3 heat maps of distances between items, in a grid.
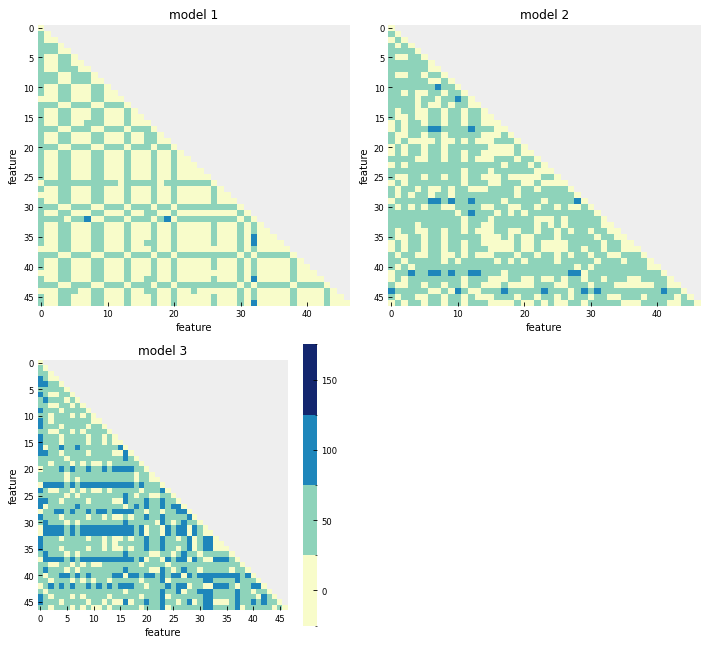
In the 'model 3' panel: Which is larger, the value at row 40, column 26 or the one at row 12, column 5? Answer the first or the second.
the first
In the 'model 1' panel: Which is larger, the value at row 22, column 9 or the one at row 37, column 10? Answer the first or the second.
the first
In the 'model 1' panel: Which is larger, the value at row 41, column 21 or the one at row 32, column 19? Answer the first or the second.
the second
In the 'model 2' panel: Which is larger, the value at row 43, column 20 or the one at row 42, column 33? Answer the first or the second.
the second
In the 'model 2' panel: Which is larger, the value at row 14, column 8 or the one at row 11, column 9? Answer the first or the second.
the second
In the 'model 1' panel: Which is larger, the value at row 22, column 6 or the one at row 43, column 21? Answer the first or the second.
the second
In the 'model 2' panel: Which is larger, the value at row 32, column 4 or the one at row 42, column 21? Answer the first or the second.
the first
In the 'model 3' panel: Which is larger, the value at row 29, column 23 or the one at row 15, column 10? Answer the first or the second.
the first
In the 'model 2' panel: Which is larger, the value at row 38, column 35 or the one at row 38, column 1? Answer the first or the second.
the first
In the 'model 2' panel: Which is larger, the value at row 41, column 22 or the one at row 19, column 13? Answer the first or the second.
the first
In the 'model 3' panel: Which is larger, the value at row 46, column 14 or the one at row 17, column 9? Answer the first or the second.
the first
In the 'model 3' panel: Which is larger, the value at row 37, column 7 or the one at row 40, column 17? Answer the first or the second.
the second
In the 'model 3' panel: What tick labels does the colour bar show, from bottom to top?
0, 50, 100, 150
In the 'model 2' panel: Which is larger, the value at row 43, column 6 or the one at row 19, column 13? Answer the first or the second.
the first
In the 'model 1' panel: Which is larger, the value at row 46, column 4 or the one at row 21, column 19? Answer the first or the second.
the first
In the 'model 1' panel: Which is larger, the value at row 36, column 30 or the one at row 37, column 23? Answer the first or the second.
the first
